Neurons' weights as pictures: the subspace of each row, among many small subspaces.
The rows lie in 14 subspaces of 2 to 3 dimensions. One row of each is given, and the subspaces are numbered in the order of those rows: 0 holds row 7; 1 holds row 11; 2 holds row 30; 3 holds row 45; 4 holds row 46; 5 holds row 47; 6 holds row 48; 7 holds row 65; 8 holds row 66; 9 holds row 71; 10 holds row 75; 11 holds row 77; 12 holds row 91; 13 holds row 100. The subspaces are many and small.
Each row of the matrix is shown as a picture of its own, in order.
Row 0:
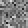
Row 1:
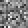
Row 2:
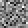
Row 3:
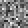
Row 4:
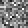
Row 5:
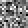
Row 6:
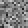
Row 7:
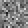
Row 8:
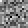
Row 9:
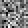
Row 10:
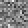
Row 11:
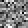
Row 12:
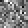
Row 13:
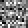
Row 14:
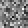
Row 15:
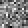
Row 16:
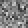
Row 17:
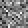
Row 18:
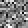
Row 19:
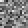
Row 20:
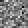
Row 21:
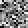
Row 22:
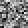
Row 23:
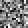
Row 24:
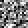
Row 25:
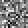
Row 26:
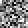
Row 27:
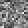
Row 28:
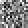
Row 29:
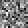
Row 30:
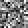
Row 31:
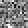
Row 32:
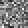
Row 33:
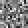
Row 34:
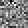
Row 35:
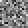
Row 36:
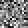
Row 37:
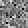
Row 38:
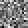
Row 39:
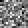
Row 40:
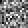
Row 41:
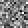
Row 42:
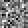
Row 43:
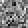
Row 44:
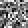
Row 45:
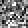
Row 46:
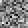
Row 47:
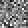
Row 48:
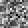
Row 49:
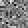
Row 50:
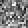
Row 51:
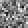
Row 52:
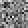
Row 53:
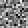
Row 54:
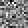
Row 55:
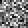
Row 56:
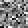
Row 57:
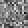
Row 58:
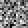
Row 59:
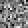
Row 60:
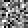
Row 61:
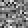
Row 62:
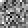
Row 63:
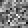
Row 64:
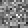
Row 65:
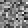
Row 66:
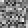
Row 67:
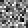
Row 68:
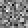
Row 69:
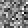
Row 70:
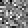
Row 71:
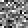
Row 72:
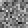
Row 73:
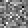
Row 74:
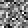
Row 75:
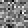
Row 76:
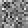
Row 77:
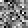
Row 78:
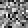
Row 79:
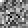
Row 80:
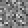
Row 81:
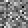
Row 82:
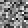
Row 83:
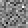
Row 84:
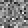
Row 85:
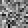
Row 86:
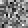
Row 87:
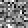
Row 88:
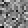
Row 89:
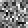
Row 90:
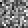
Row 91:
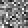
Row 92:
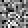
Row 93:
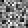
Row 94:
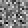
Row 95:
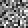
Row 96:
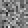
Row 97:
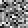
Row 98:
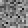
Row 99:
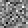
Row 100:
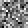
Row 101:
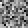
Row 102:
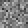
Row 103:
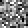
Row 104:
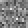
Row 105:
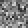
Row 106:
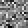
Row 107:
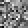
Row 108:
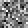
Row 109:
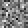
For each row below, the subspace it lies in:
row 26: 4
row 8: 6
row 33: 2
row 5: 8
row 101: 7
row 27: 6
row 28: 2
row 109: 13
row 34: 9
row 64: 6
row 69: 7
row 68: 8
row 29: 0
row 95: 7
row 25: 0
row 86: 11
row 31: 10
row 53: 7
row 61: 9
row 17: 8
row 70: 9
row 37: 1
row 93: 8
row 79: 2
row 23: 2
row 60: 13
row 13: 8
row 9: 0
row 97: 4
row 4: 12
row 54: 9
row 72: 13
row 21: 4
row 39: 1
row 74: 12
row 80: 10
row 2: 5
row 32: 12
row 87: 10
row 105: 3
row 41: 7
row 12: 11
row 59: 2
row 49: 9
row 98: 11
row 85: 3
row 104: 8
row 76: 2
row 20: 1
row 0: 1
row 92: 0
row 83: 5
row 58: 10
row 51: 3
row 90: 7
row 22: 6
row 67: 8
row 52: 6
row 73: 12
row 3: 8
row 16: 3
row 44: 11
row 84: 5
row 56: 6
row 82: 7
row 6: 12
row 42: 13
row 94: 10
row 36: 5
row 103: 11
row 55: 4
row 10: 10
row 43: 3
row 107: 4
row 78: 11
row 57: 11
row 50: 3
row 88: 4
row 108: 13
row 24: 10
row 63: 2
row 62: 2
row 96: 0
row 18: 1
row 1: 6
